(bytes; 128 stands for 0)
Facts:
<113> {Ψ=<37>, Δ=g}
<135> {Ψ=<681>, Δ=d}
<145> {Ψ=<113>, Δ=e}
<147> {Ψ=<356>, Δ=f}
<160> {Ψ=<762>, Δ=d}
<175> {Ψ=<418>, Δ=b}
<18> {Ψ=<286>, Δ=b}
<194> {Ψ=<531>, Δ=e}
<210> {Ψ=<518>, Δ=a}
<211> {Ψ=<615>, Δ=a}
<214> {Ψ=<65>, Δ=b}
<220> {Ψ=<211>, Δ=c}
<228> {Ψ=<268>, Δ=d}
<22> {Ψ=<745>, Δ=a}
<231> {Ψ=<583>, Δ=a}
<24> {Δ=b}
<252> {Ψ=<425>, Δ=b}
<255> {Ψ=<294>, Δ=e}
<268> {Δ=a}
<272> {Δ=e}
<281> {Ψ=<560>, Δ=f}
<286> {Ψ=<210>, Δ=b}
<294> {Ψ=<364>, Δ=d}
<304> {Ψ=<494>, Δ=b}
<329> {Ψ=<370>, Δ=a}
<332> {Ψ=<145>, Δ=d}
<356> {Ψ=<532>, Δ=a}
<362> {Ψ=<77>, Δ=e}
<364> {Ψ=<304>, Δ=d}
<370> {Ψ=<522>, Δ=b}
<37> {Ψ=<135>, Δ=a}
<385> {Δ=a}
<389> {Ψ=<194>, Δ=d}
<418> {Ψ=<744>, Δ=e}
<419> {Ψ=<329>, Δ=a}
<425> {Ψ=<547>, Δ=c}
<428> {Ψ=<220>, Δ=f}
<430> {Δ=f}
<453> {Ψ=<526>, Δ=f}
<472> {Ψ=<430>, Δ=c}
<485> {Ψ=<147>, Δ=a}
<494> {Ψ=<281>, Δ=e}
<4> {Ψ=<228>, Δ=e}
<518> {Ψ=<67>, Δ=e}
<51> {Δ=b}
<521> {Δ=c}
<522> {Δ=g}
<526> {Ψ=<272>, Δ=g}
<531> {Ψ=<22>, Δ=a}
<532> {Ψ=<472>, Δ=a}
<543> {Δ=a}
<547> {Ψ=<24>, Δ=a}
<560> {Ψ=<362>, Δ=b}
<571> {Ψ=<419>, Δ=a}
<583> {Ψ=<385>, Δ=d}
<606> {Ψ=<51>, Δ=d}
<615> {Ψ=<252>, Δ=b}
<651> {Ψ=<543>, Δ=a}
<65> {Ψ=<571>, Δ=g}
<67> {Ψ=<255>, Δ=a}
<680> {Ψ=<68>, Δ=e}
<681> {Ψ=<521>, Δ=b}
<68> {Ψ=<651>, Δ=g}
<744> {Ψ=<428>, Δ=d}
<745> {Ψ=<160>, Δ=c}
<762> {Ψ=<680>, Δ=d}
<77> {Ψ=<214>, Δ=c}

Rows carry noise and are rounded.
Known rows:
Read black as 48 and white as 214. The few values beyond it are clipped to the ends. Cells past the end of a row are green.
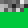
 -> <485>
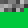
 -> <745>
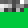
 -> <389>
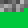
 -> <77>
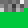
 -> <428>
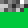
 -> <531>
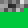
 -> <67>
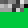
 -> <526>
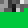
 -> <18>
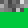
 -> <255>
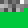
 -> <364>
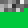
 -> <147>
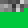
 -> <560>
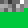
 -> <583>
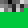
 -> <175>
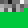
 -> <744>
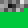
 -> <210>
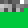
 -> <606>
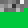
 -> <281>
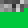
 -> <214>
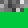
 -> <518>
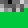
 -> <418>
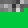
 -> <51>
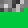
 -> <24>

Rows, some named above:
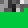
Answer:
<18>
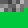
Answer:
<220>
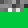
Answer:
<543>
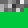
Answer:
<147>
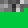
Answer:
<304>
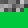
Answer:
<745>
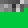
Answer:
<560>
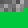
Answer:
<521>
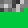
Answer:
<24>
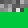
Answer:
<680>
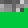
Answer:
<362>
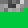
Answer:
<385>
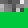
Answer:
<4>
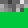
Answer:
<145>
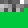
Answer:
<606>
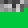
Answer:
<370>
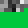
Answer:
<18>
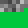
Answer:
<220>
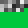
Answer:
<453>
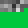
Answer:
<51>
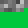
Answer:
<425>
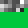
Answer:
<194>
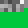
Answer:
<135>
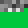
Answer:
<651>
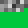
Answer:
<430>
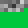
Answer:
<268>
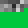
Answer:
<560>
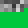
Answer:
<214>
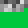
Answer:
<522>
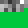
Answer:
<332>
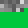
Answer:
<494>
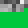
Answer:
<65>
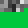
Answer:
<286>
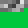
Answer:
<547>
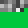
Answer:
<272>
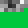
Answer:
<231>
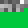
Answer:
<228>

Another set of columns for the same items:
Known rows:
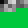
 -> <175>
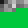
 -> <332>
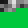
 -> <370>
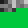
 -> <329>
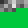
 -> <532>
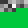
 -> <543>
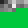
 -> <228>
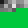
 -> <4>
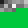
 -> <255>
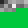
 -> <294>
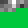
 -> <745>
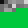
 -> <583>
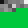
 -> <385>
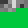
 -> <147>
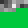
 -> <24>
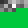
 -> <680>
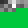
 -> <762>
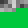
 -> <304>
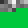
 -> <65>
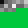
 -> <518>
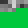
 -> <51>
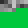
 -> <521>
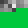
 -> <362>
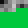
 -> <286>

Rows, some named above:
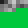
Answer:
<220>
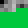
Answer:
<18>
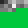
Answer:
<228>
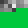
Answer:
<362>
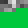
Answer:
<214>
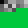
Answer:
<418>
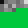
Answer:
<231>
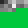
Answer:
<228>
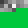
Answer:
<494>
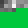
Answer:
<194>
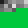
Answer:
<145>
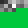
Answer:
<680>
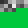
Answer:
<651>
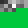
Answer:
<680>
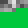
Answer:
<560>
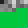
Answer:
<113>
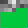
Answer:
<77>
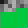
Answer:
<428>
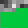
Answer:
<24>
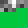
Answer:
<526>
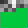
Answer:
<68>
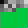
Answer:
<418>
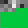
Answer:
<430>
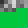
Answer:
<485>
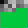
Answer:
<744>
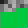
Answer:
<428>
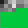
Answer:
<606>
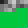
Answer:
<220>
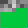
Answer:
<281>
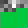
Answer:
<272>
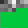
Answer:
<65>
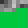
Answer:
<425>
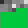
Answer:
<547>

